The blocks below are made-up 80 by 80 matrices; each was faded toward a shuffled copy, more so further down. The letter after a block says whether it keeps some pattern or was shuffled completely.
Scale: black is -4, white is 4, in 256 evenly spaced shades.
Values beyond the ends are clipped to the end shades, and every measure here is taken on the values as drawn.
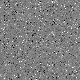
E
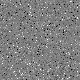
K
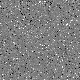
K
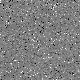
K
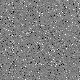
E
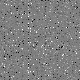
E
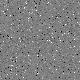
K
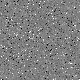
K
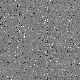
E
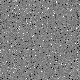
E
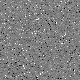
K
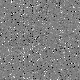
E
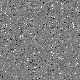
E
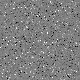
K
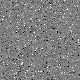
E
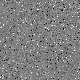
K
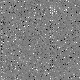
E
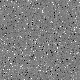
K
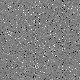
E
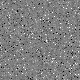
K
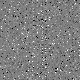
E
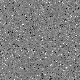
E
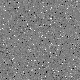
K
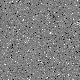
K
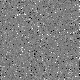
E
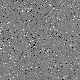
K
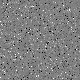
K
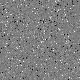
K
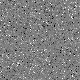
K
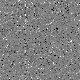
E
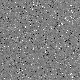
K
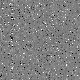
E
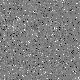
E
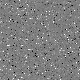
K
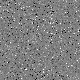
K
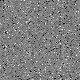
E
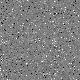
E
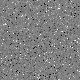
K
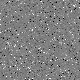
K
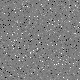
K
